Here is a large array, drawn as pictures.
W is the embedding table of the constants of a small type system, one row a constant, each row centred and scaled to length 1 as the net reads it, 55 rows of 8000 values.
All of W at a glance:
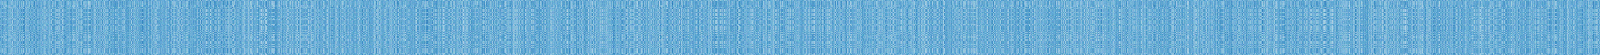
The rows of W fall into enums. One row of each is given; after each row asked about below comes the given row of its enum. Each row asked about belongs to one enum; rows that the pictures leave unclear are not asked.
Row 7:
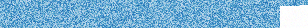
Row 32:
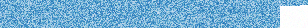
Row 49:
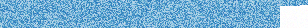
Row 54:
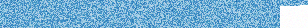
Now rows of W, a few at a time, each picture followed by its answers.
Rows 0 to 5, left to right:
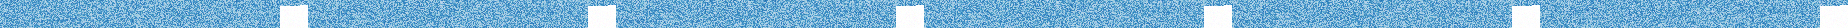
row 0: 54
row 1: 49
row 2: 49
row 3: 49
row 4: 49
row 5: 32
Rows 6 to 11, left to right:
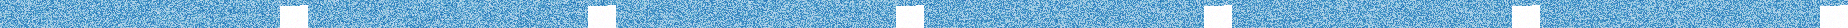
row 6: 32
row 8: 49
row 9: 54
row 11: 54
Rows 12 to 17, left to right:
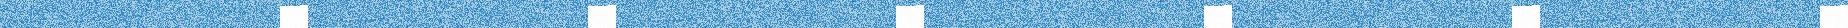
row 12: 49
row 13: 54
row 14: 54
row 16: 49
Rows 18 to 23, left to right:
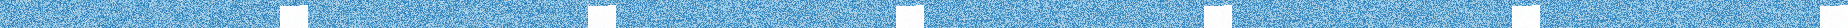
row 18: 7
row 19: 32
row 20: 54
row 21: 54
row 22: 54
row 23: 54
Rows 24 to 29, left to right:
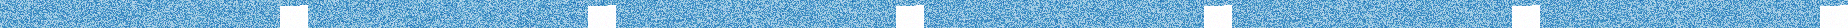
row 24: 49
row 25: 7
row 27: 54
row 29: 54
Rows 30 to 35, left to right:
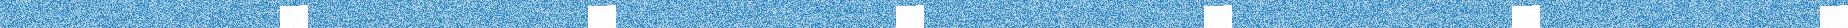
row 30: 7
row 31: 54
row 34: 32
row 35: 7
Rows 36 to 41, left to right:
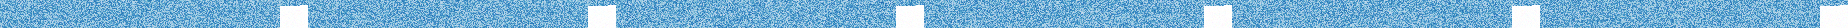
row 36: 49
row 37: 49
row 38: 7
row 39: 32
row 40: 32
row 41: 54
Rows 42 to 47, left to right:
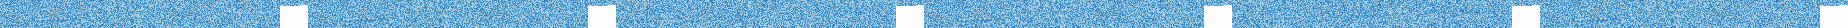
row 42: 54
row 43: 54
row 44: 49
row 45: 54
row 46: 32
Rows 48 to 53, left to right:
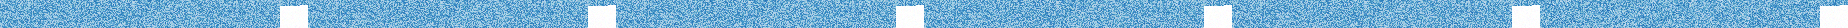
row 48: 49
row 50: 49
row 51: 49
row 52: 49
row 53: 7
